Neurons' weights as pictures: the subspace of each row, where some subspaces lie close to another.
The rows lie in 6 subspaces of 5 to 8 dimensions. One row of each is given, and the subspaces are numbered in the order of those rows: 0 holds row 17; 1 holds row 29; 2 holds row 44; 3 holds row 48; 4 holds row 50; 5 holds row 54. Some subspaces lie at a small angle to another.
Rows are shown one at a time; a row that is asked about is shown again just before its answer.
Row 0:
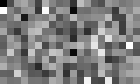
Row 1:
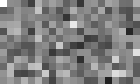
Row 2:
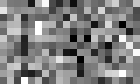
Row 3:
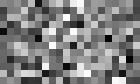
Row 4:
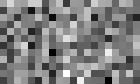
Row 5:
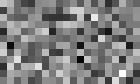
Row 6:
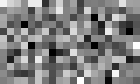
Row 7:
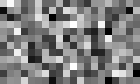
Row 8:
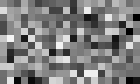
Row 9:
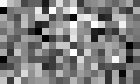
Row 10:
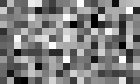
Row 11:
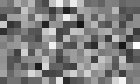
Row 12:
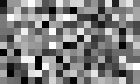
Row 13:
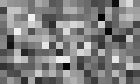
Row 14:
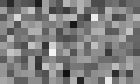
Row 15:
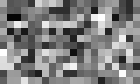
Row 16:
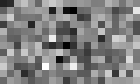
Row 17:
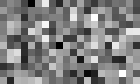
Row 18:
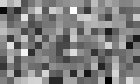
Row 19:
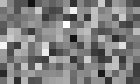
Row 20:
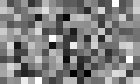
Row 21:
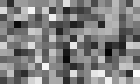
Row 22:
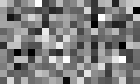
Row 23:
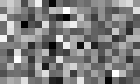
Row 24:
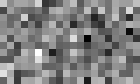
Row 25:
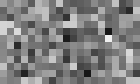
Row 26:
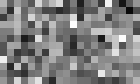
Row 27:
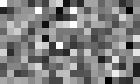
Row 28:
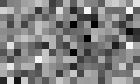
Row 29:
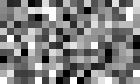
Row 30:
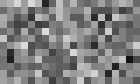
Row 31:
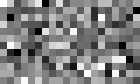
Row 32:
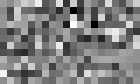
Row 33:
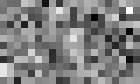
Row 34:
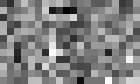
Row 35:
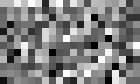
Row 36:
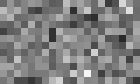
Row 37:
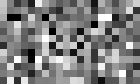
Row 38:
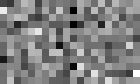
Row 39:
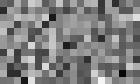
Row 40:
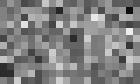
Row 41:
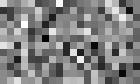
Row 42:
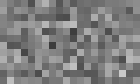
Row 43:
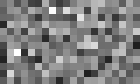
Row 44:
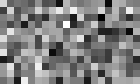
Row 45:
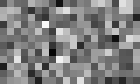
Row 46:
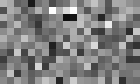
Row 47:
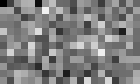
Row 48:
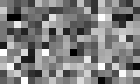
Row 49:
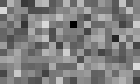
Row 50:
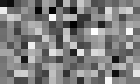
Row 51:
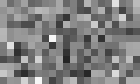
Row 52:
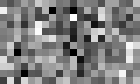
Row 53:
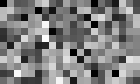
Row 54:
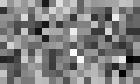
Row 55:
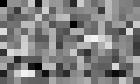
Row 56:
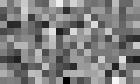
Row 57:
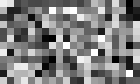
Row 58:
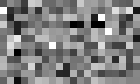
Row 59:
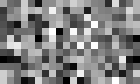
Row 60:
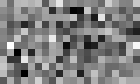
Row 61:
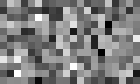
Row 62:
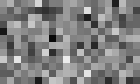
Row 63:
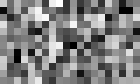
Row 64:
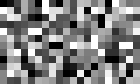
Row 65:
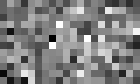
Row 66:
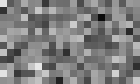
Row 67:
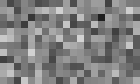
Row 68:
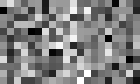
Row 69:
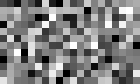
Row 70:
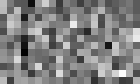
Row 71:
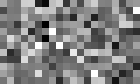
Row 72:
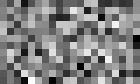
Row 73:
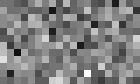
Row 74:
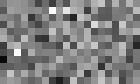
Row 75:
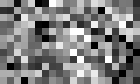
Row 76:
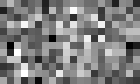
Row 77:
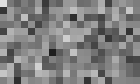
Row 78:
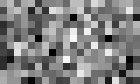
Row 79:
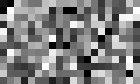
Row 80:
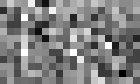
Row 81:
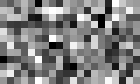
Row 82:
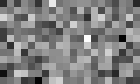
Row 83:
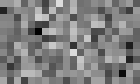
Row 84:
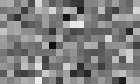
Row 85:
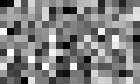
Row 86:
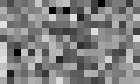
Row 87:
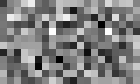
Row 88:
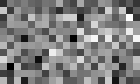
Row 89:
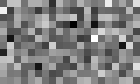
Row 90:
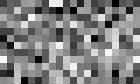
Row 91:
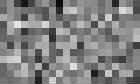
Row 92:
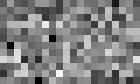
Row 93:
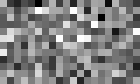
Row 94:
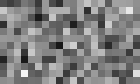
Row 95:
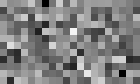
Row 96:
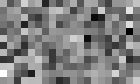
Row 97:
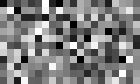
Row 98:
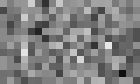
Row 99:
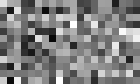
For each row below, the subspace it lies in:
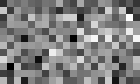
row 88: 0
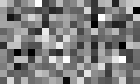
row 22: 3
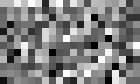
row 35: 1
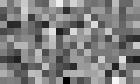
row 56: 1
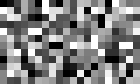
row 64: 5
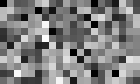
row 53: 0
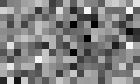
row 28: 0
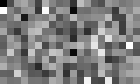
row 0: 2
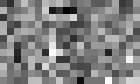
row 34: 4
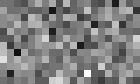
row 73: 4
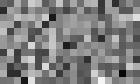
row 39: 3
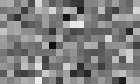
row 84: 1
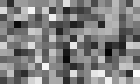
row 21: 1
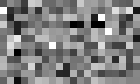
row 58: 3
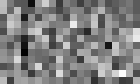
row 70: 0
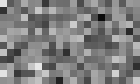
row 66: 2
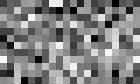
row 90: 0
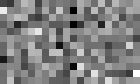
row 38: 4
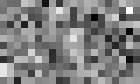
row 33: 2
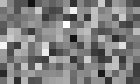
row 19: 2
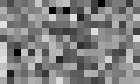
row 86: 4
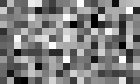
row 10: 3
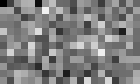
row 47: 2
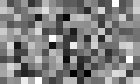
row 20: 5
